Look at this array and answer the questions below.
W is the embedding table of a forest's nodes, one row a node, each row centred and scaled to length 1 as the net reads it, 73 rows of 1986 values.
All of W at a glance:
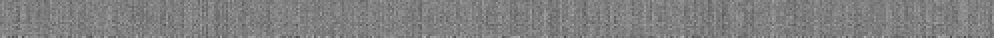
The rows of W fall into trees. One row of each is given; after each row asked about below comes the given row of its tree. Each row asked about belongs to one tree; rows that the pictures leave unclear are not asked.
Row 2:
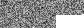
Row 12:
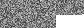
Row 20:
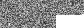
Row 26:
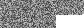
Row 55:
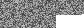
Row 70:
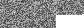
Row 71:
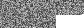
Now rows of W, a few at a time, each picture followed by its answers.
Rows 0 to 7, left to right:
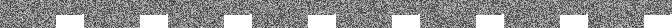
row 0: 12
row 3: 71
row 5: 20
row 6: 26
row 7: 70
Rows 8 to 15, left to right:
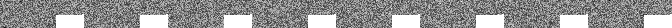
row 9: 70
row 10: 26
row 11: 71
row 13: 12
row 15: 55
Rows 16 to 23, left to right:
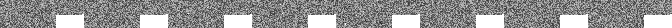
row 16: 26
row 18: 71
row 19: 26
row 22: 55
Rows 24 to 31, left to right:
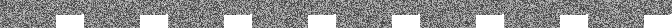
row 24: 2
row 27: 55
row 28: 26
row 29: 26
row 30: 26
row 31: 12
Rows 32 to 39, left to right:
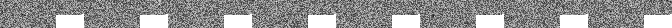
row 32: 55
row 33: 55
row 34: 20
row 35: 20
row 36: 20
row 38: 55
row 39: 12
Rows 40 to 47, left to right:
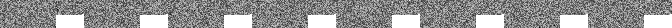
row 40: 71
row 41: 55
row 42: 55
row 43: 55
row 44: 20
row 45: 2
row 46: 20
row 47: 2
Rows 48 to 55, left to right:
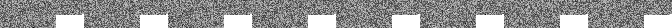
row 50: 26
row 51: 26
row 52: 55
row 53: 70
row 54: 71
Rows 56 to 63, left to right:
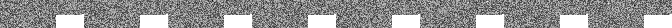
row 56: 55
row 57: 12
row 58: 26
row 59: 26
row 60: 12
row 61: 71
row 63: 20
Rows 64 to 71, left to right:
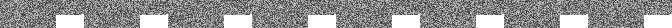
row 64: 55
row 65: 71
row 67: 26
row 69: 20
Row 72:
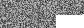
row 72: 70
